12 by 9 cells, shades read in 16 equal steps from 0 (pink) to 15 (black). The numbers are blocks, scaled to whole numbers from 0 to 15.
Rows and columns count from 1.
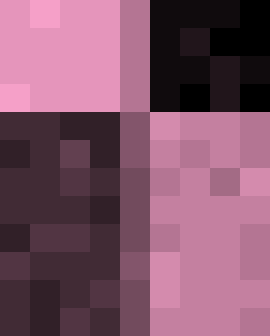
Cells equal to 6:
0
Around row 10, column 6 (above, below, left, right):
4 2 7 3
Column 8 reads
14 15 13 13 3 3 5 3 3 3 3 3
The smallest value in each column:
0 0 1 1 4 2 3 3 2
